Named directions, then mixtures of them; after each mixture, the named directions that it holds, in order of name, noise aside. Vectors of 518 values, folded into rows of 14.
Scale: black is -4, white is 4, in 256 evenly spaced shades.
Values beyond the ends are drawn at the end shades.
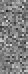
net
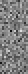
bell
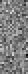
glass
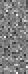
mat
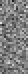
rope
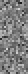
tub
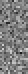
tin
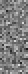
glass, net, tin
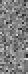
glass, tin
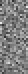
rope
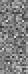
net, tin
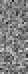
glass, mat, tin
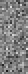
bell, glass, tub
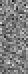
rope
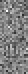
glass, mat, tub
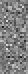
bell, net, tub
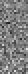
bell, mat, tin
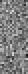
glass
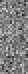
glass, tub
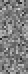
tub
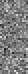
mat, rope, tin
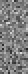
tin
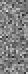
glass, mat, tub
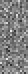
bell, mat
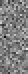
rope, tub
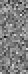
rope, tub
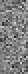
net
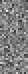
bell, glass, mat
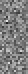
bell, net, tin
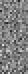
bell, tin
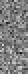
tin
